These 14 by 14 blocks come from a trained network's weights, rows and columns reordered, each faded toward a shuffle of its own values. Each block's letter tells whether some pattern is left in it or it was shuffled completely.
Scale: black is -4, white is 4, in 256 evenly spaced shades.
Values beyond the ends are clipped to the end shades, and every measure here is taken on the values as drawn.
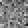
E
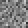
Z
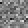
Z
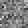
E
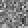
E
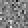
E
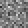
E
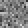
E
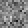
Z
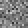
E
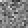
E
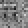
Z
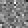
Z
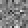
Z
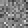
Z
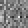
Z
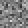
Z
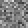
E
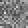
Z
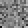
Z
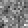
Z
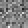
Z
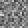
Z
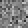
E
